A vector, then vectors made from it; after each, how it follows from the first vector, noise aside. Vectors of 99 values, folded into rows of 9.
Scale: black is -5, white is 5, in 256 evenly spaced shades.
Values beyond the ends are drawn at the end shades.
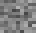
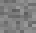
shrunk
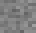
shrunk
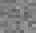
shrunk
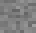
shrunk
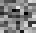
scaled up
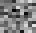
scaled up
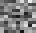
scaled up
